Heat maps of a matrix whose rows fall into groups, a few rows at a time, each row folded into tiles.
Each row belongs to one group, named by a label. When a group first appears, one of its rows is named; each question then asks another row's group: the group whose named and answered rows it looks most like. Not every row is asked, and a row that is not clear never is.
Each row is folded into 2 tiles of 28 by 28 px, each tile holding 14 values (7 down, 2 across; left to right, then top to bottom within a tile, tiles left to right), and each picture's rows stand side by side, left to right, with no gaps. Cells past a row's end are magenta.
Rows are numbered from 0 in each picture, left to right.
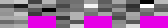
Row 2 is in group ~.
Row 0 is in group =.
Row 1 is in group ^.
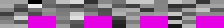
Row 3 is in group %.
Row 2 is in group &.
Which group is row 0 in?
~
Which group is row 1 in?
=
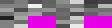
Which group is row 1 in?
%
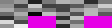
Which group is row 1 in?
%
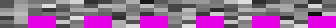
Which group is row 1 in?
%
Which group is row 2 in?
~
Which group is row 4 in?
%
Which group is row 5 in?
~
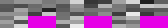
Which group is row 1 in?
%
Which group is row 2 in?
=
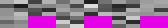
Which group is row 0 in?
=
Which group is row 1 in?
~
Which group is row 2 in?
^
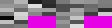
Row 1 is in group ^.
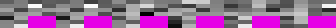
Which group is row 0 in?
~
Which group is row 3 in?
&
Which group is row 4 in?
^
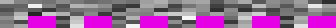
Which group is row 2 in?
^
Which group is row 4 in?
=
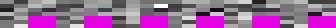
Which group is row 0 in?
^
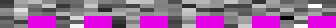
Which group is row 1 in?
^
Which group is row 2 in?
&
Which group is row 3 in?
&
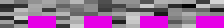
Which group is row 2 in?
=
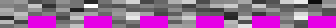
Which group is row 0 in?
~
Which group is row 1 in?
~
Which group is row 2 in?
=
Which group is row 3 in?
=
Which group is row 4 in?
~
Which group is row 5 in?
=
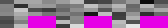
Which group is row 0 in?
&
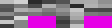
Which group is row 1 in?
&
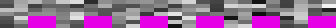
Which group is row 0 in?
&
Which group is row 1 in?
=
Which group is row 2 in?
^
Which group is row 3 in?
%
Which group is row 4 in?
~
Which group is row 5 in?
&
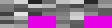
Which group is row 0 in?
=
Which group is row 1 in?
=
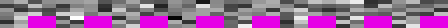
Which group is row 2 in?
~
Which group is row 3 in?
~
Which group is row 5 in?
&
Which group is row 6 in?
%
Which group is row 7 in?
%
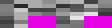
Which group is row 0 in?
&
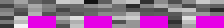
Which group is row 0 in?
%
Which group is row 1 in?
%
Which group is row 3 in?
&
